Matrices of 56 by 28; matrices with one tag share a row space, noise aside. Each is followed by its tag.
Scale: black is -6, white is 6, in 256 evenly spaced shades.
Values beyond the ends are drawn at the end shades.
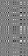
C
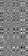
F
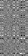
F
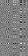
C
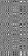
C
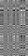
F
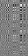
C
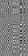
C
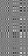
C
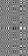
C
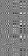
C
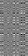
F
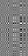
C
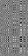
C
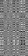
F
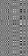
C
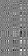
C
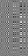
C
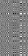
C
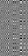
C
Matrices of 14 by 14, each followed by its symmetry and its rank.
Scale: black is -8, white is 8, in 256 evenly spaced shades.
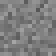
neither, full rank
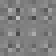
symmetric, rank two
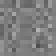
neither, rank three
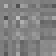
symmetric, rank two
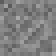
symmetric, full rank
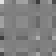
symmetric, rank one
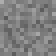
neither, full rank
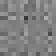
neither, rank three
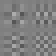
symmetric, rank one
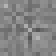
symmetric, rank three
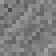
symmetric, full rank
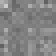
symmetric, rank three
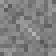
symmetric, full rank
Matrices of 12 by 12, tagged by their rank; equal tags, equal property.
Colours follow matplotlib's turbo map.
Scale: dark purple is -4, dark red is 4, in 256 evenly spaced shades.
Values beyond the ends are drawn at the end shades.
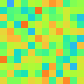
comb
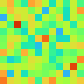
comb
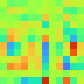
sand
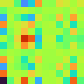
sand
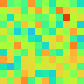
comb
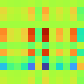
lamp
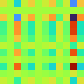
lamp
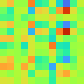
sand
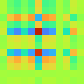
lamp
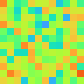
comb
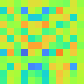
sand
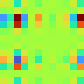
lamp
